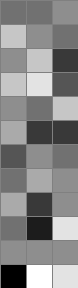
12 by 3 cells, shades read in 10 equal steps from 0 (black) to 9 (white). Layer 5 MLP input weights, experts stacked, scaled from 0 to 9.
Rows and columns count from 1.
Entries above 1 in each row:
3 3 3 3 3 3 3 3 3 2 3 2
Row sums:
13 16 14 18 16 10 12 15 13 13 15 17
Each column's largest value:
7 9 8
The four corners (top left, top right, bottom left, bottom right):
4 5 0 8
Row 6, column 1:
6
